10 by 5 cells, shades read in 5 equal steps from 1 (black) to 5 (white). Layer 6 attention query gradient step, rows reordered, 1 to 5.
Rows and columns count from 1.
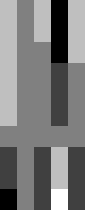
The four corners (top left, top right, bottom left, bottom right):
4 4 1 2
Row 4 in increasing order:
2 3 3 3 4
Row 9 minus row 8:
0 0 0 0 0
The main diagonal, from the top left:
4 3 3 2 3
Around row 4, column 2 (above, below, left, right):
3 3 4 3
